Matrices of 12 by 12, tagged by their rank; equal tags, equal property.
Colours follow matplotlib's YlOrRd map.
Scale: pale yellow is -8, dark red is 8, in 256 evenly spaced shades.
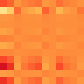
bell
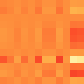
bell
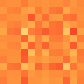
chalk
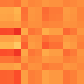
bell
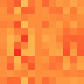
chalk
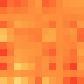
chalk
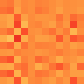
chalk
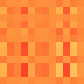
bell
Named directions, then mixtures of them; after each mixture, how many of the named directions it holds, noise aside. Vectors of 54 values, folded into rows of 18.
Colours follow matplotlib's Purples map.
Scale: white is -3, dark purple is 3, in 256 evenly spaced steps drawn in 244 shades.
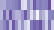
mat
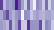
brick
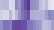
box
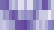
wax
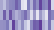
one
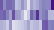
two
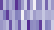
one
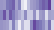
two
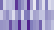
two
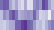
one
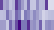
three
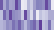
three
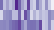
three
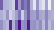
three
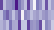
one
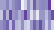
one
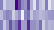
two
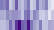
three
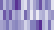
two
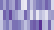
three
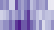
three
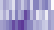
three
